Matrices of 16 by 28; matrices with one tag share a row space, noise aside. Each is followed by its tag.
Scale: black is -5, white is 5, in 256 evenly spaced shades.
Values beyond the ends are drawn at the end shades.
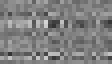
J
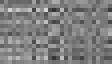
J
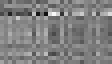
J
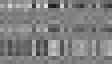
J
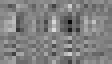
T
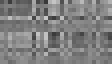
J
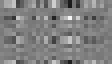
T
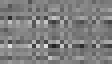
J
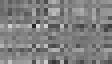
J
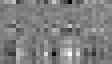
T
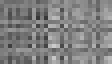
J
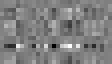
T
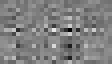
T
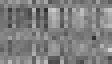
J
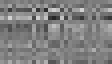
J
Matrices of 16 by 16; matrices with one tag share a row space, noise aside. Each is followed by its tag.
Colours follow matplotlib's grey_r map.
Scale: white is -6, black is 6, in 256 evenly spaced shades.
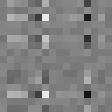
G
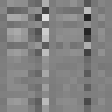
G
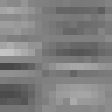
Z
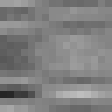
Z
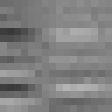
Z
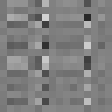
G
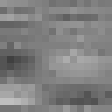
Z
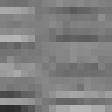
Z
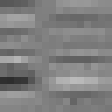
Z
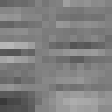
Z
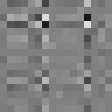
G
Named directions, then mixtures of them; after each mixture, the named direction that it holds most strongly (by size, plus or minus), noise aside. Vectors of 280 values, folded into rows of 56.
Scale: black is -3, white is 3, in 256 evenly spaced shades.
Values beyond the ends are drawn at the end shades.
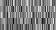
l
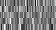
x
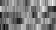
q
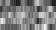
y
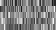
l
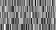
x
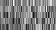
l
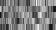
q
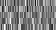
x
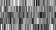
x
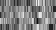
y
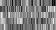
l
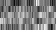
y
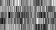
y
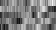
q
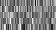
x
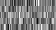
x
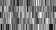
x
